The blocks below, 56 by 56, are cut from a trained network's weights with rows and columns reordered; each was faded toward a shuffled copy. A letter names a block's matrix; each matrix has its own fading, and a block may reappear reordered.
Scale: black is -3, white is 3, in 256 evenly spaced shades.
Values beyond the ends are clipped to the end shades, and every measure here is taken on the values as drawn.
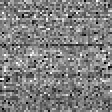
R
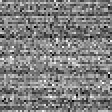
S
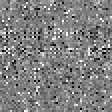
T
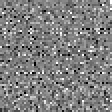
T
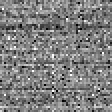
R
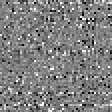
T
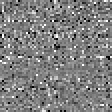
T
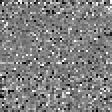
T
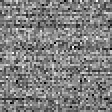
R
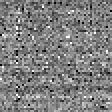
R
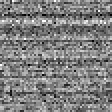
S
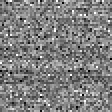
R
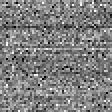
R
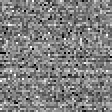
R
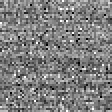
R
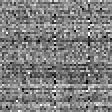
S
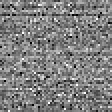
R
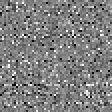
T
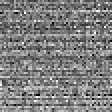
S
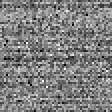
R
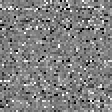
T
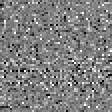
T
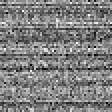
S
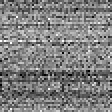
S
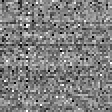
R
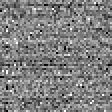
R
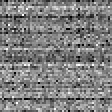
S
